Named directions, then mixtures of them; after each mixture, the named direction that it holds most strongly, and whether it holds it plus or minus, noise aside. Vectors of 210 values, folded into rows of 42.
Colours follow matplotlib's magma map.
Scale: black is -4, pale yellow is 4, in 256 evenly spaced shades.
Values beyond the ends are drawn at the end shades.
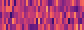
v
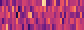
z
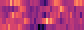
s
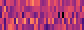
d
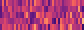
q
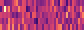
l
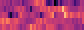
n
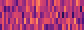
l, minus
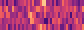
q, minus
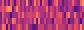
v, plus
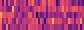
v, minus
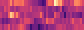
n, minus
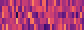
z, plus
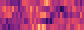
s, minus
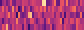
z, plus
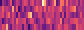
z, plus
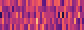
l, minus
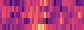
s, minus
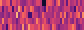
z, minus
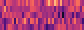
d, plus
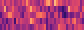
n, minus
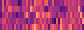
q, plus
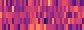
v, minus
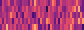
q, plus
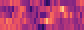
s, plus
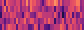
d, plus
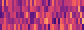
q, plus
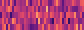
v, plus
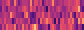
q, plus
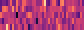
z, plus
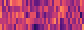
q, minus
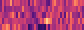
s, plus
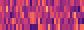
v, plus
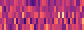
d, minus
